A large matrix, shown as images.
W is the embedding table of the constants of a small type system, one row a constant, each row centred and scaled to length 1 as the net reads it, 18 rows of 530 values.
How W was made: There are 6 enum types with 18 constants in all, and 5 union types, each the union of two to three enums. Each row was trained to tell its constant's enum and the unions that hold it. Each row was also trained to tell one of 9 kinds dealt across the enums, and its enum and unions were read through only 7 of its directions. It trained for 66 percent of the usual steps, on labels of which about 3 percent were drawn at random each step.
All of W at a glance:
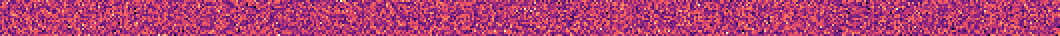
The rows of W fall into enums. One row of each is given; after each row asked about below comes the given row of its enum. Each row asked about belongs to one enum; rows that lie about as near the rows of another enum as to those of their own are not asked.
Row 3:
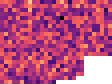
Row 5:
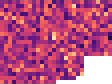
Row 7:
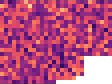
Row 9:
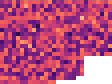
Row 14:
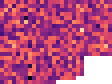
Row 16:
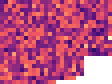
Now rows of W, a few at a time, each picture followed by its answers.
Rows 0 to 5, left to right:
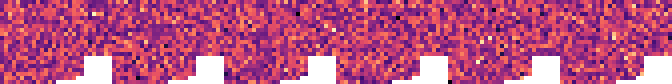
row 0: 16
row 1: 14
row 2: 7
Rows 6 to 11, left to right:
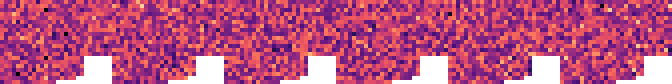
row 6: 9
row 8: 14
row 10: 7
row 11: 3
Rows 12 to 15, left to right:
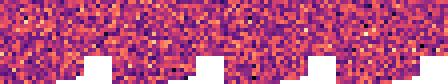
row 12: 5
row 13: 7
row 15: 16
